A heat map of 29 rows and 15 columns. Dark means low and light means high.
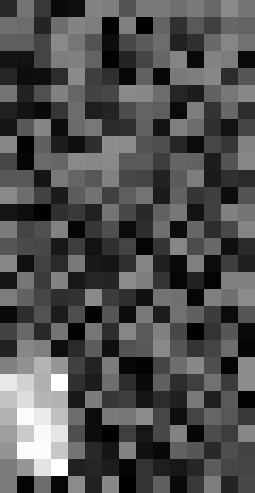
Average level on the scale: 30%. Ninth with the highest average: bottom left. Mirror symmetry: none. Stripes: none. Odd patch: higher, in the bottom left.
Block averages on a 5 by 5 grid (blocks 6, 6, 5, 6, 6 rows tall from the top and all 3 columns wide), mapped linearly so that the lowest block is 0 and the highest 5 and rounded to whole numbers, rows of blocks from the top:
0 2 1 1 2 | 1 1 1 1 0 | 0 0 0 0 1 | 2 1 0 1 1 | 5 2 0 0 1
